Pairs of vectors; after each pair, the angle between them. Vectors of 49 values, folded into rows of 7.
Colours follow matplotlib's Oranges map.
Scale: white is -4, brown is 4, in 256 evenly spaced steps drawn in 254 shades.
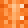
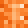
nearly parallel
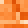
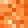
orthogonal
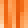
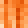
nearly parallel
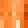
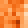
nearly opposite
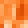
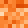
orthogonal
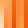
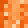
partly opposed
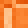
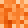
partly opposed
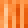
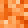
orthogonal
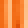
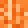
partly aligned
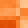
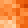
nearly opposite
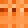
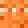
nearly opposite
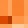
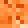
partly aligned
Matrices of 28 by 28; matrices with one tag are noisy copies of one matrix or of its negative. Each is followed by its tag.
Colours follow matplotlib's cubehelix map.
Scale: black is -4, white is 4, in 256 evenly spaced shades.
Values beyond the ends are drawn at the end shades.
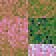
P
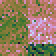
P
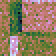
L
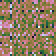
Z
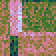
L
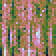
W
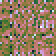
Z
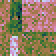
L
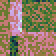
L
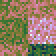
P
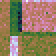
L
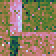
L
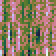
W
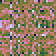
Z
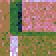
L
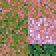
P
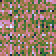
Z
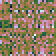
Z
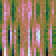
W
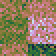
P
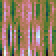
W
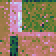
L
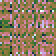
Z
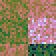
P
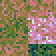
P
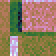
L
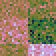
P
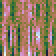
W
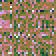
Z
